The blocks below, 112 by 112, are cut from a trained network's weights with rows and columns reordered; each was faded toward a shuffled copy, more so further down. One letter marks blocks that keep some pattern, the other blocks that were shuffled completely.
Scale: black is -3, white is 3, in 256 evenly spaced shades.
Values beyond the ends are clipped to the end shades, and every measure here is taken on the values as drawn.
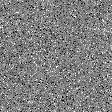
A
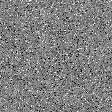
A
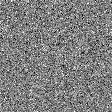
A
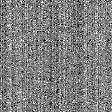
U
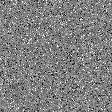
A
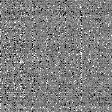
U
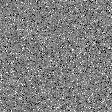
A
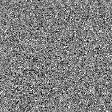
U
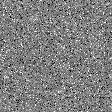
A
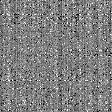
U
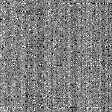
U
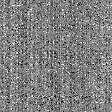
U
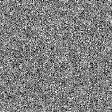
U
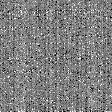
U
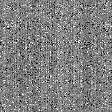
U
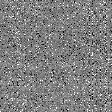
U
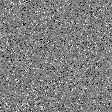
A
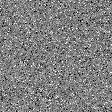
A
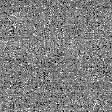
U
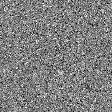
U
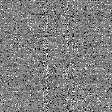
U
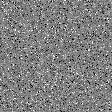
A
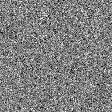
U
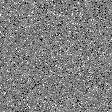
A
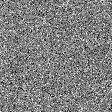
A
